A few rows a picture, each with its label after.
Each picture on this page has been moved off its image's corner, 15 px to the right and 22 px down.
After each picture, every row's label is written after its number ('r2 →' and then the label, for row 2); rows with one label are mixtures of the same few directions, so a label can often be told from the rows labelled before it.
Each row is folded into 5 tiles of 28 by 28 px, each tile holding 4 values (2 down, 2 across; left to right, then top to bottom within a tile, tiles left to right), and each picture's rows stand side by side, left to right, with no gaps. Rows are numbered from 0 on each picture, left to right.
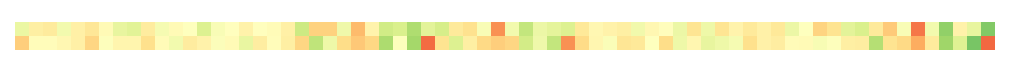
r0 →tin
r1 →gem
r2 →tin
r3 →tin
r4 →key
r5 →tin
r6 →tin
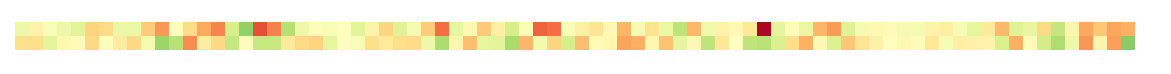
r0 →tin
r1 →tin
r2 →tin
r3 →tin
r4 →key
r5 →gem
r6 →tin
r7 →tin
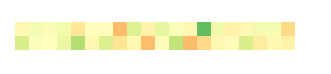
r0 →key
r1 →gem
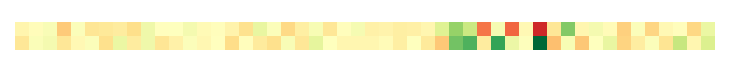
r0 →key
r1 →tin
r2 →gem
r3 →key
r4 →key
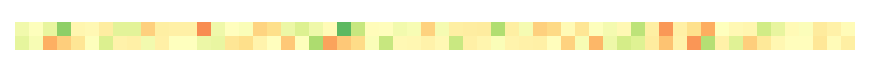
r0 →gem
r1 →gem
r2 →gem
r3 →gem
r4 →tin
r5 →gem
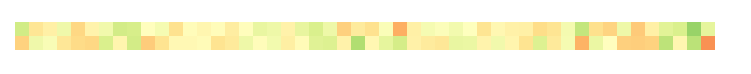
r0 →tin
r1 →tin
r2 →key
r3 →key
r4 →tin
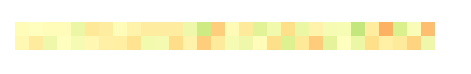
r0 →tin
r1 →gem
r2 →tin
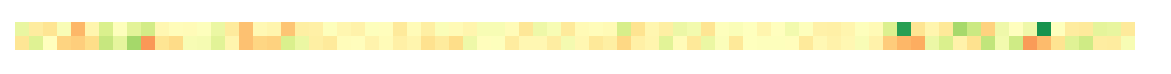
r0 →tin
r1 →tin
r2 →key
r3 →tin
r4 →gem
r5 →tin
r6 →gem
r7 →gem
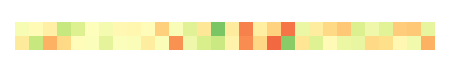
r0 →gem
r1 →tin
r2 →gem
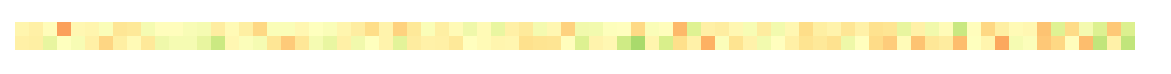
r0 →gem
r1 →key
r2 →key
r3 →tin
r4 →key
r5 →tin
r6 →key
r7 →key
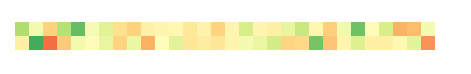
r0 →gem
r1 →tin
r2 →gem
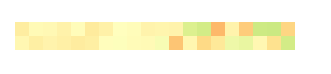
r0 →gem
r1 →gem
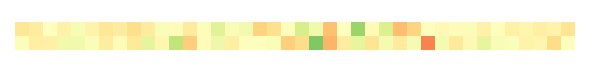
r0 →tin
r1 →gem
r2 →gem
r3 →tin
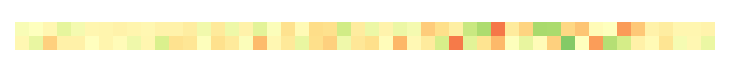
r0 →gem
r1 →key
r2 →key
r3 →gem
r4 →gem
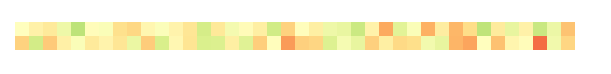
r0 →gem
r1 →key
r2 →tin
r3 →key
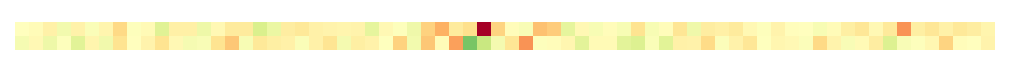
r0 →key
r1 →tin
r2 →key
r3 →gem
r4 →key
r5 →key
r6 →gem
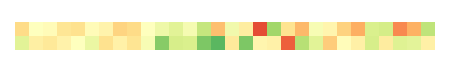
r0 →tin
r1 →key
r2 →tin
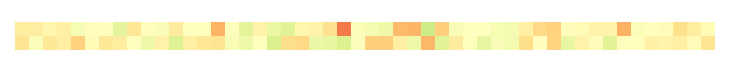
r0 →key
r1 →tin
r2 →gem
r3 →tin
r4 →gem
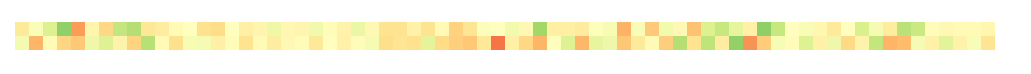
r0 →gem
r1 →gem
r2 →tin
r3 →key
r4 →key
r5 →gem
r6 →gem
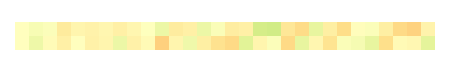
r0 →key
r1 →tin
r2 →tin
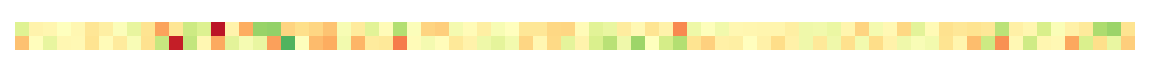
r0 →tin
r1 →gem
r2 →key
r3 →tin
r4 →key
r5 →tin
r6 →tin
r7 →tin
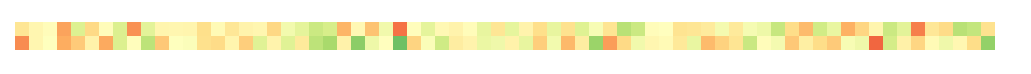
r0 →key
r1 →key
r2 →key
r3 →key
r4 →gem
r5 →tin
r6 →gem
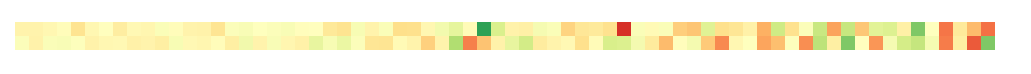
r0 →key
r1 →tin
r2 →gem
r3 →gem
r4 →gem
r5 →key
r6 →tin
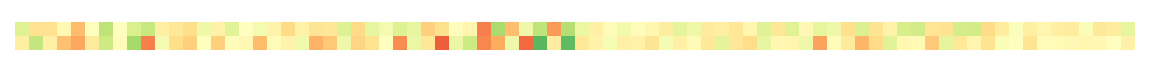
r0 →tin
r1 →key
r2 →key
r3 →key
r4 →tin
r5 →key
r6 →tin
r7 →tin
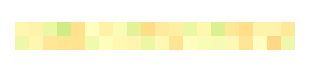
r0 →gem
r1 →tin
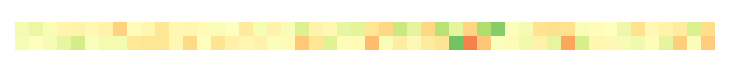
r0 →key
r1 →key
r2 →tin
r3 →gem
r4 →key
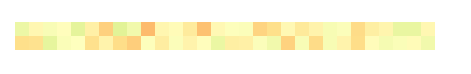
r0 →tin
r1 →gem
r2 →gem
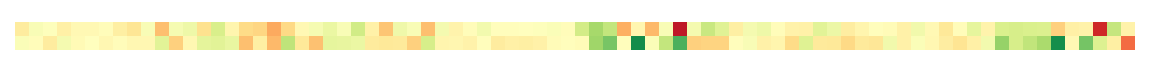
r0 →tin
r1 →tin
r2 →tin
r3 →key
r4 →key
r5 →tin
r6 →tin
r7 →key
